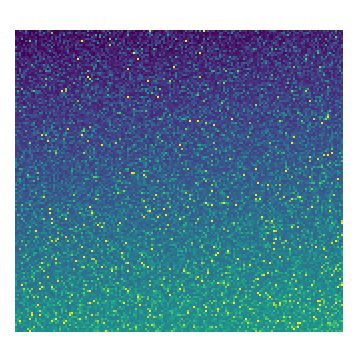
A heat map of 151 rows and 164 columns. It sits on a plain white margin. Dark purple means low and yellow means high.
The field climbs toward the bottom. No single row or column stands out from its neighbours. There are no regular stripes. The texture is fine-grained noise.
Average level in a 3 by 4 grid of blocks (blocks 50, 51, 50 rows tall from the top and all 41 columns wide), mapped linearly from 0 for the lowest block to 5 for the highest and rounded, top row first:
0 0 0 1 / 2 2 3 3 / 4 5 5 5
